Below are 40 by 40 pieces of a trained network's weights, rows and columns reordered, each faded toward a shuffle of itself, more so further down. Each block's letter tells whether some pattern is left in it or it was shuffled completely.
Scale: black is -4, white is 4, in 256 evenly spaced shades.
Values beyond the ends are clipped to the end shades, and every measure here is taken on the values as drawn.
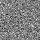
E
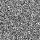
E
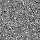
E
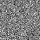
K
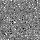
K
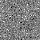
K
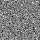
K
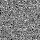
E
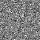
K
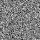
E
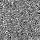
E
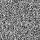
K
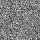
E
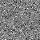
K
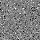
E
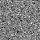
E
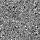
K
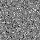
E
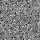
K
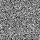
E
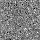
E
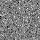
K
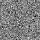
K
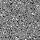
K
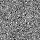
E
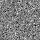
E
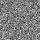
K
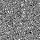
E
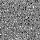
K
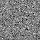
E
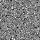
E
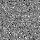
E
